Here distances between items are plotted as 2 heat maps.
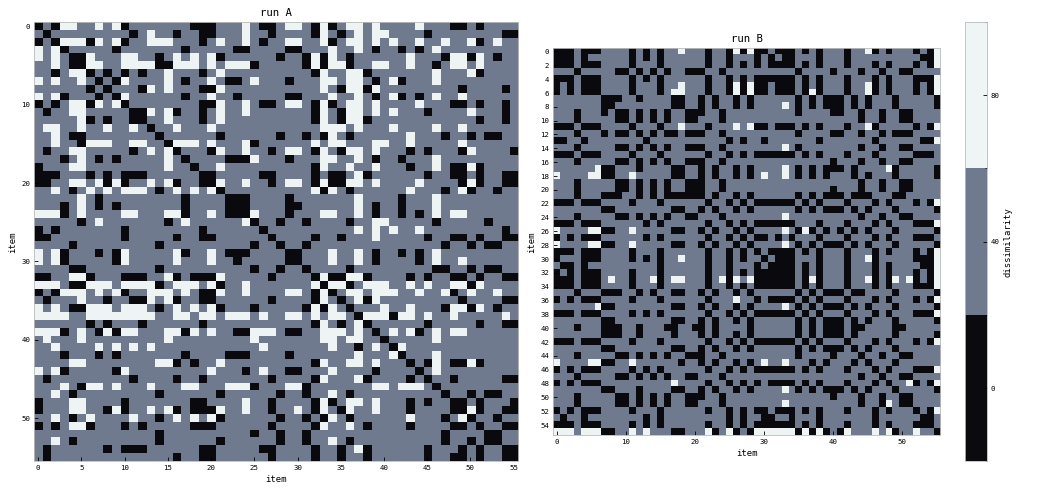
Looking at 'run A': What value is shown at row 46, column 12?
40
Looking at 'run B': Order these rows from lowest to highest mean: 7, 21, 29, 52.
21, 29, 52, 7
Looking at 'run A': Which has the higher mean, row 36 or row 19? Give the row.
36
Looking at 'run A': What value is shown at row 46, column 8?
40
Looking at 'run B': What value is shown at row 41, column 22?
40
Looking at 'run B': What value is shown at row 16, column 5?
40
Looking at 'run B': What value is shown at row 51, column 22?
40
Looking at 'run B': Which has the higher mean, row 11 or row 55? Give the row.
55
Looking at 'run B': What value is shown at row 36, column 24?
40
